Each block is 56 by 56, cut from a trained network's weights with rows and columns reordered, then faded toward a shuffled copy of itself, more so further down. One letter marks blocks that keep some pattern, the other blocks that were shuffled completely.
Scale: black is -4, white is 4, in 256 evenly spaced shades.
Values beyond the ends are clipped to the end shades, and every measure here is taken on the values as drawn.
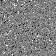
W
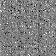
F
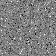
W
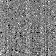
F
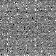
F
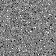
W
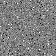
W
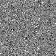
F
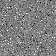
W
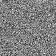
F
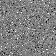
W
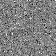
W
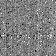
F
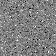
W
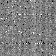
F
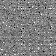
F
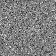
W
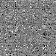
F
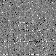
F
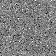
W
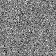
W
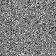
F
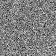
W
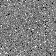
W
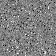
W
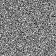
W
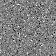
W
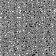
F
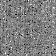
F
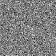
F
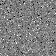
W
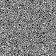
F
